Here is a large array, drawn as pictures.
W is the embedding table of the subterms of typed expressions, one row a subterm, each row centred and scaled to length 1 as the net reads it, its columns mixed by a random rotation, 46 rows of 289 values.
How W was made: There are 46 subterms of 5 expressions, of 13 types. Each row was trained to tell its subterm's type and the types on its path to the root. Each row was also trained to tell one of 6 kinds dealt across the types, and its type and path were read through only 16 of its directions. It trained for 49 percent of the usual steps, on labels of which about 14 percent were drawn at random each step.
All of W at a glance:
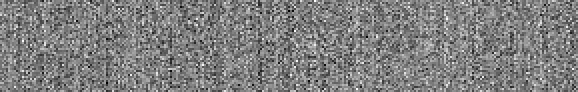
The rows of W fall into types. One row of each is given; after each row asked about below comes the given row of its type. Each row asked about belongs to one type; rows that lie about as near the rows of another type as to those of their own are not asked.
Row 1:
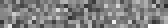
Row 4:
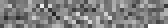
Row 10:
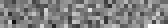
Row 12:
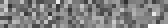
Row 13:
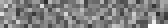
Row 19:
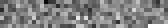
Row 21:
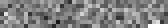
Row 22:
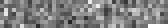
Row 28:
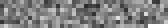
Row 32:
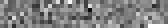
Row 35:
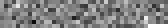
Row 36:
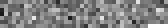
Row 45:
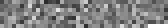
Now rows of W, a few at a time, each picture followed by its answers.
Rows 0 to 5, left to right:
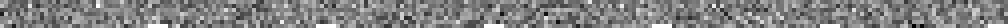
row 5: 10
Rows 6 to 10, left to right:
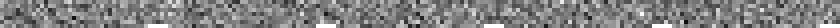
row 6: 4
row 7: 13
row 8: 10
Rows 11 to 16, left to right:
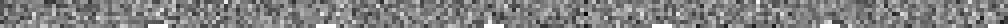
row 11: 28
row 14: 1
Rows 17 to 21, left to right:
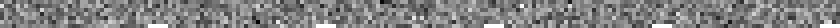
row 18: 22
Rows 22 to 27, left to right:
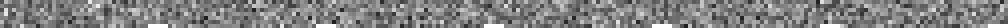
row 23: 22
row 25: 1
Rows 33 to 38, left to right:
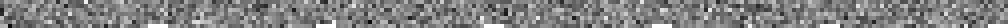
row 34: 28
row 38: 19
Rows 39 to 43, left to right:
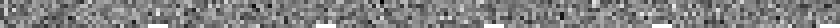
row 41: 4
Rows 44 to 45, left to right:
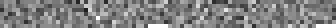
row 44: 22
